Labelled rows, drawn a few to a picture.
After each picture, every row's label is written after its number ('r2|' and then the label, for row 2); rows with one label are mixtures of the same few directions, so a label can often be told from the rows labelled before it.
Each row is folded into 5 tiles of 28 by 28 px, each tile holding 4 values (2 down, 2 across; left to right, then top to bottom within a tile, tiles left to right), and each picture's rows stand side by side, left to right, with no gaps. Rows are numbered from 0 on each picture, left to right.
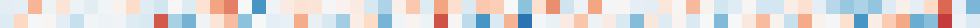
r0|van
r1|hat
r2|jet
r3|jet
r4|van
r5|jet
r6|jet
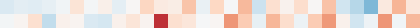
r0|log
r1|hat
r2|hat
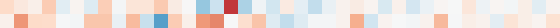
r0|hat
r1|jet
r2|van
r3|hat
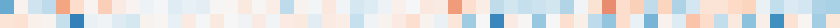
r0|jet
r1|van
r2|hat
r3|van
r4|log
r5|van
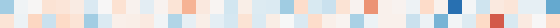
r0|log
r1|log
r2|jet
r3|van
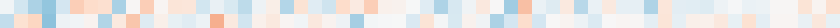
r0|log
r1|jet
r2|jet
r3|jet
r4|jet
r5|van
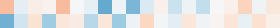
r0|van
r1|van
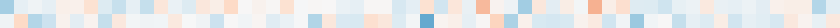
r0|hat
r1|jet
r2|log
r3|van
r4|van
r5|log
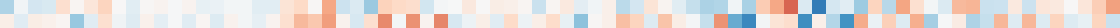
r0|jet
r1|van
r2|hat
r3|hat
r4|jet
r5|hat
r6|van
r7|van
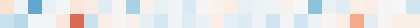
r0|van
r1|hat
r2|van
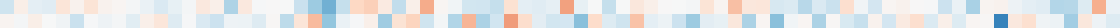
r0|jet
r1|jet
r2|log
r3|log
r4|hat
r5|van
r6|van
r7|hat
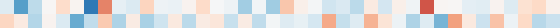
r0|jet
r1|van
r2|log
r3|hat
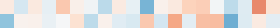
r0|van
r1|log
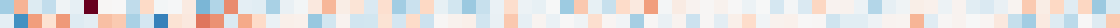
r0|jet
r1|jet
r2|log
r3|log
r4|jet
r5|log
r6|van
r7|log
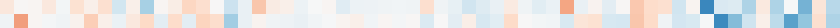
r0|hat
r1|log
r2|jet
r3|log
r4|hat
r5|hat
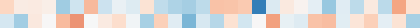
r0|jet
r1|log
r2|log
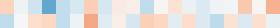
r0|log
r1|van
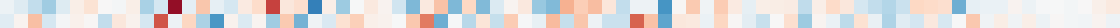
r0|log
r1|van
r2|van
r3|van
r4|jet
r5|jet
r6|log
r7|van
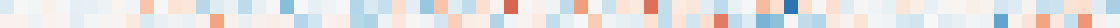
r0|hat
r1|jet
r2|hat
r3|jet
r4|jet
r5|jet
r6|jet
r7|jet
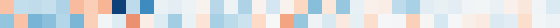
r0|log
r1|hat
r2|van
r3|jet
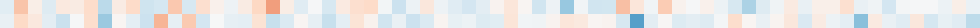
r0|jet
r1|van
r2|hat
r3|log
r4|jet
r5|log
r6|hat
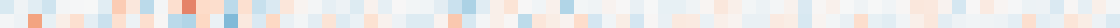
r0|log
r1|log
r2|log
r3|log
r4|hat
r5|jet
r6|hat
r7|log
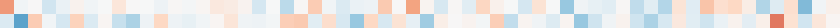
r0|hat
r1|hat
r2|van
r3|van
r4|hat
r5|jet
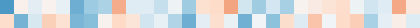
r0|hat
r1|hat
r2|log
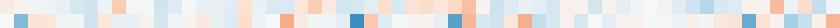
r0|hat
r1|jet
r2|van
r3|log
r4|van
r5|log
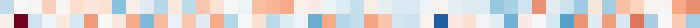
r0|hat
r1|van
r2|log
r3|hat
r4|van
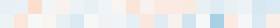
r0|van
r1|van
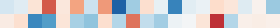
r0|log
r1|van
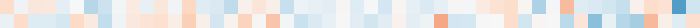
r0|jet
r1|hat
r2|hat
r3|hat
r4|log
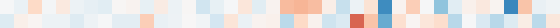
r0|van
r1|van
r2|jet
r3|jet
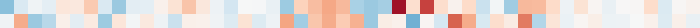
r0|hat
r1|log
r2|log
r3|hat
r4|jet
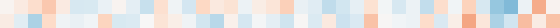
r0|log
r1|jet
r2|log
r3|hat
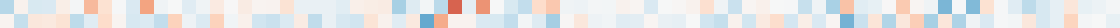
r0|jet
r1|hat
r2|log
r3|van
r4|jet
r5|van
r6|van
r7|log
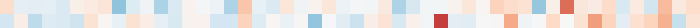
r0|log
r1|jet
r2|log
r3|hat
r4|hat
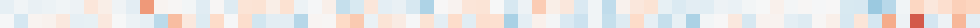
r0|jet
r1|hat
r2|jet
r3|log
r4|hat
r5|log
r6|van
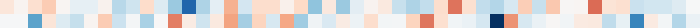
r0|log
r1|log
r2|van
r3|van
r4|van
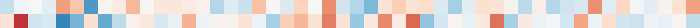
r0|jet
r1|log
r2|hat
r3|van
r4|van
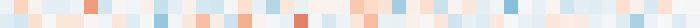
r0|jet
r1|jet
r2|hat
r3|jet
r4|jet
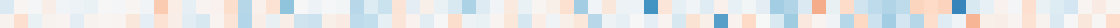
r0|hat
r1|jet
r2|hat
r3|log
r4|jet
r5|hat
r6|log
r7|hat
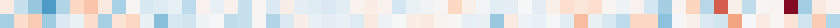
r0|log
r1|hat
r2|log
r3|van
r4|jet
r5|jet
